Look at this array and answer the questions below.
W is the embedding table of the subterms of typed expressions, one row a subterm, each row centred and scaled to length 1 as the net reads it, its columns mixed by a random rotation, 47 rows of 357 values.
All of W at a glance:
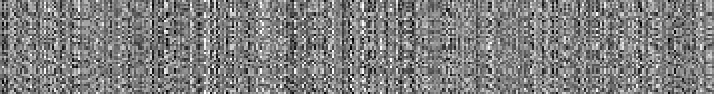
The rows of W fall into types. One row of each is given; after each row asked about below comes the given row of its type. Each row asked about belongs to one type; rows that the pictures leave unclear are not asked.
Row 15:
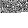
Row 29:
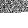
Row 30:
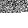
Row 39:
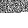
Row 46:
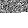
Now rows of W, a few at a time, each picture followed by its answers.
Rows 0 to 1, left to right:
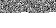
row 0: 46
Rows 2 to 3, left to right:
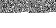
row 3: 15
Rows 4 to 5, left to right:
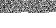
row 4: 29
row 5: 29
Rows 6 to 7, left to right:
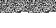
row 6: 39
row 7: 39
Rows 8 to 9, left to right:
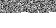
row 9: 30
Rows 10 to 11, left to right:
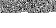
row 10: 15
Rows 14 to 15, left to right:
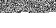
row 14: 39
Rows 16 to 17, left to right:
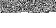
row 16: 15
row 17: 39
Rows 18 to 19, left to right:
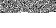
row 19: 46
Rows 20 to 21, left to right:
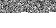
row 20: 46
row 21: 30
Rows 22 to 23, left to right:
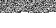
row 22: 39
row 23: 46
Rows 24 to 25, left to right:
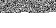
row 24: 46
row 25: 15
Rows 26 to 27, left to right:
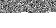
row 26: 46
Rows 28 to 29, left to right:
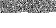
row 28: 15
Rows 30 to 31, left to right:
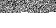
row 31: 46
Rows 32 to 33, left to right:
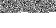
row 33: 29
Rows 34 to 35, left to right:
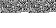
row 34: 15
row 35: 15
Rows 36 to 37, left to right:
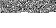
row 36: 15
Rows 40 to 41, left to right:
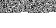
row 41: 46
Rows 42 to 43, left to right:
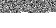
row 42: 30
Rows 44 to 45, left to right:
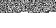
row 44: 39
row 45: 39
